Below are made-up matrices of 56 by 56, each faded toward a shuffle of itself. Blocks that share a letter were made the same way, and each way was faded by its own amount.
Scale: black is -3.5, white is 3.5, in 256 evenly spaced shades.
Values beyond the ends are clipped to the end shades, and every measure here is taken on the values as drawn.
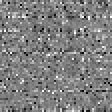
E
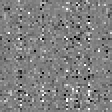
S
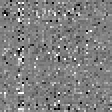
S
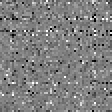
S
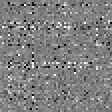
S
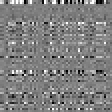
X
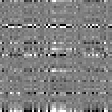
X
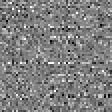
E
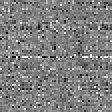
E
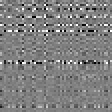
X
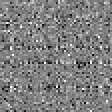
E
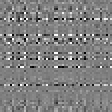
X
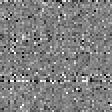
E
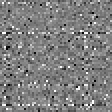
E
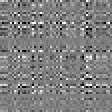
X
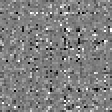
S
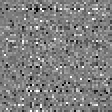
E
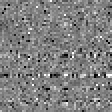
E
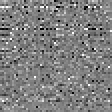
E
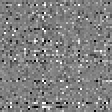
S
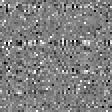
E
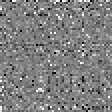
E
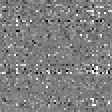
S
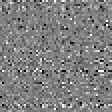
E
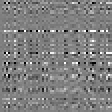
X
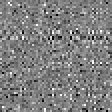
E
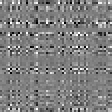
X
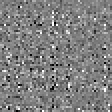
S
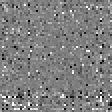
S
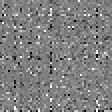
S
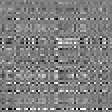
X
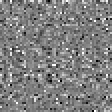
E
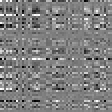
X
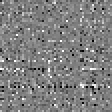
S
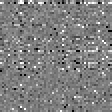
E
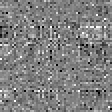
E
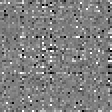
S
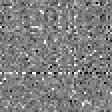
E
